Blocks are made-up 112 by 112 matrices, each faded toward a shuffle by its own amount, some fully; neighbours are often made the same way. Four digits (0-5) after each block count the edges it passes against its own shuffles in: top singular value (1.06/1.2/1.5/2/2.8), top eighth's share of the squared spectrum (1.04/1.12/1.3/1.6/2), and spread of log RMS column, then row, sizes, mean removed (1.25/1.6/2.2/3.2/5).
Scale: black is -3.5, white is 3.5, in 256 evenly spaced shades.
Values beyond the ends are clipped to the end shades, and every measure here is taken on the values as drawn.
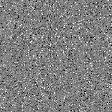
4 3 1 1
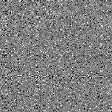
4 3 2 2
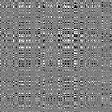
5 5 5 4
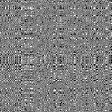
5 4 3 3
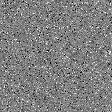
3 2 0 0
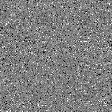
4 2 1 1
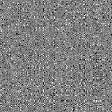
5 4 3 3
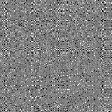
5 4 3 3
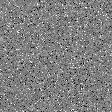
0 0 0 0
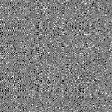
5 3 3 2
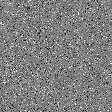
2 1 0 0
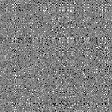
5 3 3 3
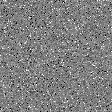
3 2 0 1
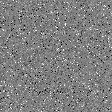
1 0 0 0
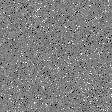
0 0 0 0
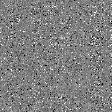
1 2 2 2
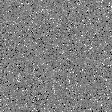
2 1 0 0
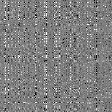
5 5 4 3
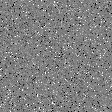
0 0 0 0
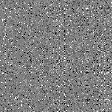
4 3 2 2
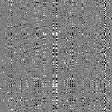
5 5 4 3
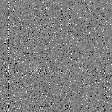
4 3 2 1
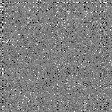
4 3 2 2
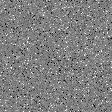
0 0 0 0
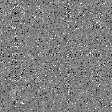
4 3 2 2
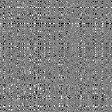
5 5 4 3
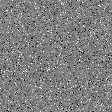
0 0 0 0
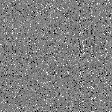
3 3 2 1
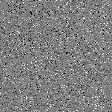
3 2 1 0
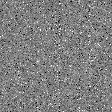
1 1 1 0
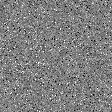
0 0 0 0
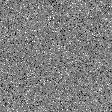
0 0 0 0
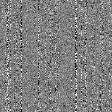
2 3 4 0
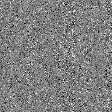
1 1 2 0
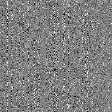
2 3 4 0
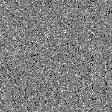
1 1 2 0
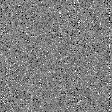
2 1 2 0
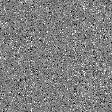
1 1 2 0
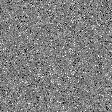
0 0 1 0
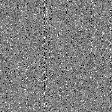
2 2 3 0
